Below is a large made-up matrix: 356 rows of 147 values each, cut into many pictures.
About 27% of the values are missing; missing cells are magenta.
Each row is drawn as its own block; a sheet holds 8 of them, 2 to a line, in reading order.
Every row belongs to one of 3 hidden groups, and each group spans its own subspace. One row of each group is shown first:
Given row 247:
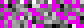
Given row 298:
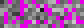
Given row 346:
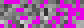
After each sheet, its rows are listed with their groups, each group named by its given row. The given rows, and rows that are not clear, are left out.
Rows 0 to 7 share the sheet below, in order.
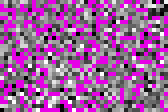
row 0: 247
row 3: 247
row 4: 247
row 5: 298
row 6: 247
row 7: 346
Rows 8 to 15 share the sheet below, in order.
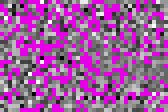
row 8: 298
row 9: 298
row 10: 346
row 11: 247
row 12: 346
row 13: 346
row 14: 346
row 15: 346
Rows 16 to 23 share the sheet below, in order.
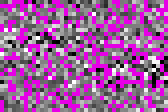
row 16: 247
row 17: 298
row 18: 247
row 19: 346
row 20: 247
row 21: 298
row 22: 298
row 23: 247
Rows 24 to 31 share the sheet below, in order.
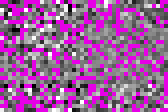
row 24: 346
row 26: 346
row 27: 247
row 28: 247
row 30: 247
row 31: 346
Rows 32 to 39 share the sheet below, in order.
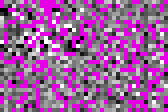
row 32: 298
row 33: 247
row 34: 346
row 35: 247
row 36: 346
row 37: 247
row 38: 346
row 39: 298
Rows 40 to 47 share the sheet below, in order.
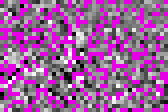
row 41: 346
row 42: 298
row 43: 247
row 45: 247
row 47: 298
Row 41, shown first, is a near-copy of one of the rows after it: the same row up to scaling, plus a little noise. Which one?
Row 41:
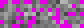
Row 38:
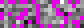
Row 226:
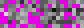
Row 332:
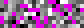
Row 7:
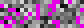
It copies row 332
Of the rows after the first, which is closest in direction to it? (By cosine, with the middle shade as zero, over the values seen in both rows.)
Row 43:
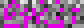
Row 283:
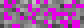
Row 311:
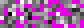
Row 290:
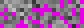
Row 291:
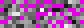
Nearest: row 283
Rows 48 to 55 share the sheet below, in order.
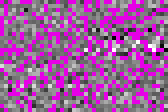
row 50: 247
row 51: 346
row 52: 298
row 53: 247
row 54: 247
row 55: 298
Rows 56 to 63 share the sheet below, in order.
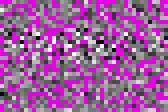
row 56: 298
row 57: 298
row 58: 247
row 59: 298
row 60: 247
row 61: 247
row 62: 298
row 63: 298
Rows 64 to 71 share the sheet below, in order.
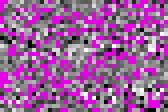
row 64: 346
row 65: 247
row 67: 346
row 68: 247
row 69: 247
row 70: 346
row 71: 298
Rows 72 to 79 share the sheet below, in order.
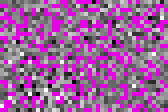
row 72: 298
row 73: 346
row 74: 346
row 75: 298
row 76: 247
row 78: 247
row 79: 298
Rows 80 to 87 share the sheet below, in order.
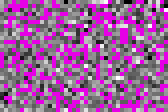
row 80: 346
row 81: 346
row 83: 298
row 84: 247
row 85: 346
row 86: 298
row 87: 247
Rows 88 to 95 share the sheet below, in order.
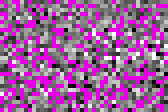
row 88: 346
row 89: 346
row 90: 346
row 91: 247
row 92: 298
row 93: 247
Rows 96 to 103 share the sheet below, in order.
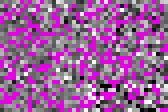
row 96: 346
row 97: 247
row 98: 247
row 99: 247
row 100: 346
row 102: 247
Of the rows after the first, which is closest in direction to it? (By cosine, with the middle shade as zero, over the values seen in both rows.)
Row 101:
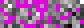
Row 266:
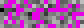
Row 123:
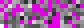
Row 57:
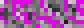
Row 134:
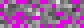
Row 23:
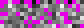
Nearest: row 123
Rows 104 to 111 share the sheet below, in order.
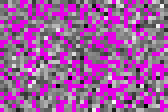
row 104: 247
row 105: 247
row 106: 346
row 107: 346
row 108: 298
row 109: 346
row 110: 346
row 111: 346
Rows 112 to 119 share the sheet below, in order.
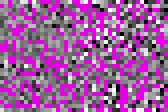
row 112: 247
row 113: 346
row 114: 346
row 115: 247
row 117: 247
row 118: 247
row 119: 247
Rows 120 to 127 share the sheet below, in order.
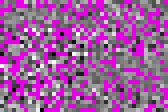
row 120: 247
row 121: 346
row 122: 247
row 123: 247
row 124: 298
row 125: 346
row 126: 346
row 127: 247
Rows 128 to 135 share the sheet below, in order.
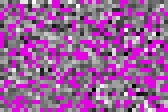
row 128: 247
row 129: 346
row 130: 346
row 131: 346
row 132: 346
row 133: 346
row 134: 346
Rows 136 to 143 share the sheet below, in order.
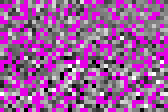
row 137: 247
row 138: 247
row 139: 247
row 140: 298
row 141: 247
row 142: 298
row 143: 346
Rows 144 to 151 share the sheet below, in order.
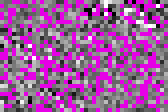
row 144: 346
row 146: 298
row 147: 298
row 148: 247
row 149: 247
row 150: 298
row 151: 247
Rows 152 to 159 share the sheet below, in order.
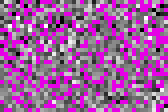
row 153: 298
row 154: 346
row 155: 346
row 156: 247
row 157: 247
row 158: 346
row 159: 298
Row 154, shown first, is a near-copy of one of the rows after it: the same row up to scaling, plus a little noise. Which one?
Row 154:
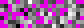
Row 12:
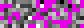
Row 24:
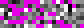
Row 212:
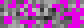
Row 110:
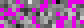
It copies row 110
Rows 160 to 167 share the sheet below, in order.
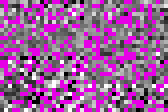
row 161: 346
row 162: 298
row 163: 346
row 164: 247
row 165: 298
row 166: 298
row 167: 247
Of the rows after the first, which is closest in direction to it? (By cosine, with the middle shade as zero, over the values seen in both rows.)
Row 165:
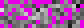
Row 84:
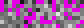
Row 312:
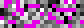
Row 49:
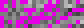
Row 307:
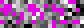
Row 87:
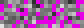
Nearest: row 307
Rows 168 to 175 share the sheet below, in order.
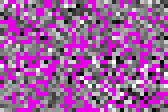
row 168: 298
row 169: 346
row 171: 346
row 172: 298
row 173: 247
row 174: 247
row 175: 247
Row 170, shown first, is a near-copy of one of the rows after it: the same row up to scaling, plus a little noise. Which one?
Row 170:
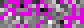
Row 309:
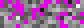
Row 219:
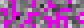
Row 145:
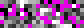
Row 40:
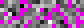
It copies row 40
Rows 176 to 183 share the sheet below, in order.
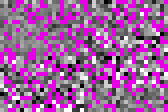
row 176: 247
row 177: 247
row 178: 298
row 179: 298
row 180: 298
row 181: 247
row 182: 298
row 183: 247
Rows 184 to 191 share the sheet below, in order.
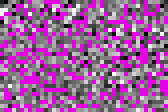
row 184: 298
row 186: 247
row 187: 247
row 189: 346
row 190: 346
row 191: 247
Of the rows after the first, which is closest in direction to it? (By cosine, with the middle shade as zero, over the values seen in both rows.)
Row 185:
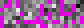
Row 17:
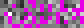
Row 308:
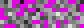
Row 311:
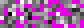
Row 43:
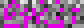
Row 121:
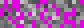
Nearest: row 308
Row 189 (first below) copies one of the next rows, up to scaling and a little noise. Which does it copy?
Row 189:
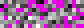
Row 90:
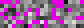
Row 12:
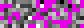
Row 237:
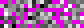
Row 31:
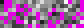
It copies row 12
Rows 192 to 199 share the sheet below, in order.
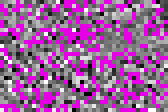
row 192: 346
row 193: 298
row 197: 298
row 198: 247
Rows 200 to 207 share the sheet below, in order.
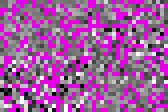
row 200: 298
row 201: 346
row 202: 346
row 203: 247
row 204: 298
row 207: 298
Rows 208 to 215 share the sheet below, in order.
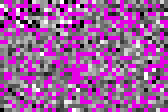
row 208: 346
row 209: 346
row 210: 346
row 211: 346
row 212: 346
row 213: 298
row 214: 247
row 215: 247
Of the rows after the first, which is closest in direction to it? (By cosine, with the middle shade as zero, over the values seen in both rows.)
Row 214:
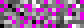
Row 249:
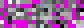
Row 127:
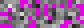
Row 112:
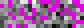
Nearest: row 112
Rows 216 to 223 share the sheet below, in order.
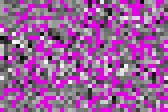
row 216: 346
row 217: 346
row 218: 298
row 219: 298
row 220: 247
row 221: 298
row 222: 247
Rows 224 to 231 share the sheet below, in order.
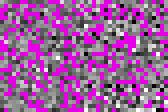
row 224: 346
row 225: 247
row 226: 346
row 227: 247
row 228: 346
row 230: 247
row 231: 247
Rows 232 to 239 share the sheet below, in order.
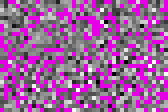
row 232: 346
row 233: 346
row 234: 346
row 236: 247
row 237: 346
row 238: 247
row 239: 247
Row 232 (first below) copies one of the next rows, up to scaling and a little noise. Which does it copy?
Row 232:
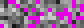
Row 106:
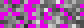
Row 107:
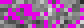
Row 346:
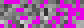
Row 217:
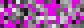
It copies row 217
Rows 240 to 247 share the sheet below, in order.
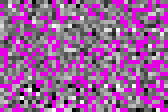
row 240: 247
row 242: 346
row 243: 247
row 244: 346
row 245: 247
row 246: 247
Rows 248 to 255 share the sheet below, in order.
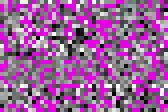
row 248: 247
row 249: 346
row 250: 298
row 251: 298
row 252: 247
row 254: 247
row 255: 247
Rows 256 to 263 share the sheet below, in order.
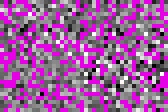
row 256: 298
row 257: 247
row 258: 247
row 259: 247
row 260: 247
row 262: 298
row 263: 247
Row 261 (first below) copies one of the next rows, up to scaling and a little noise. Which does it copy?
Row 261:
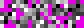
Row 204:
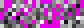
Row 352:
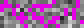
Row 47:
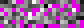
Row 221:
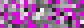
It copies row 204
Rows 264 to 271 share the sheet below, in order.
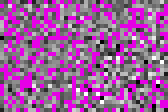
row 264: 247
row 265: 346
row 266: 298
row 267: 346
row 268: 247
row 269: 247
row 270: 247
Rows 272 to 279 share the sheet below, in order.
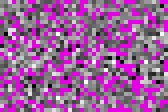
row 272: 346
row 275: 298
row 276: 346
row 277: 247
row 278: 247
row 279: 346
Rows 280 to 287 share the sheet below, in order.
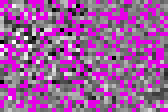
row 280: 298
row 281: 346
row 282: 346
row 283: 247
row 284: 247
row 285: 346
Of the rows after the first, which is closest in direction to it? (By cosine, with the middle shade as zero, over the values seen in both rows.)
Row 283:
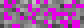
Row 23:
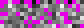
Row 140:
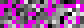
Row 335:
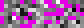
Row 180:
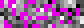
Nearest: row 140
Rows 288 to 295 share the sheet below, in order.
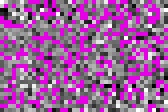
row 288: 298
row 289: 346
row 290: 247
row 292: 346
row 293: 346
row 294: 247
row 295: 247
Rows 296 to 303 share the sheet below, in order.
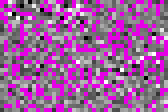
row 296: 298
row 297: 298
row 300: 298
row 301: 346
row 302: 247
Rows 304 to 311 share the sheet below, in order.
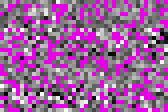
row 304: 346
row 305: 346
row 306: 247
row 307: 298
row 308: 247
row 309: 298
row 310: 298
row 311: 298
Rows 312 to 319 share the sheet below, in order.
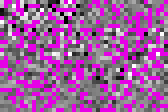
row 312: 298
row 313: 346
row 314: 247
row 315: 247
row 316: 346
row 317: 346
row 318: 346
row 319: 346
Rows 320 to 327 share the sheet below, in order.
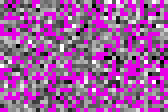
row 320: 247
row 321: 247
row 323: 346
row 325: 247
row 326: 247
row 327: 247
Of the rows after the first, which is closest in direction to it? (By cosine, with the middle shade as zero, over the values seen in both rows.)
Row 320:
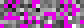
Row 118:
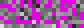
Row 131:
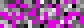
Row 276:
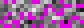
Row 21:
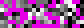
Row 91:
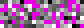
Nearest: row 276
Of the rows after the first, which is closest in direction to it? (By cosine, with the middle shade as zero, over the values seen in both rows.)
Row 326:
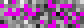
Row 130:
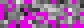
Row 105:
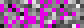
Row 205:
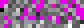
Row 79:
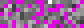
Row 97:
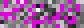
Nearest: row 97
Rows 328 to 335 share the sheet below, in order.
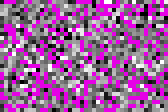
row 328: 298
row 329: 247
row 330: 346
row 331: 247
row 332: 346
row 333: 298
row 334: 247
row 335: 346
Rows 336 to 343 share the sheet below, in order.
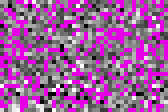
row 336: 247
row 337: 247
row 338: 298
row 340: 298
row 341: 346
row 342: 346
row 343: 298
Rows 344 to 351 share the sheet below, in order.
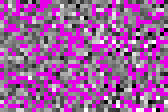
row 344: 247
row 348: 346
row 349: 298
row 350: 346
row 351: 247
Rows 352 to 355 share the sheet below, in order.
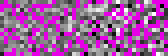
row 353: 298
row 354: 247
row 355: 247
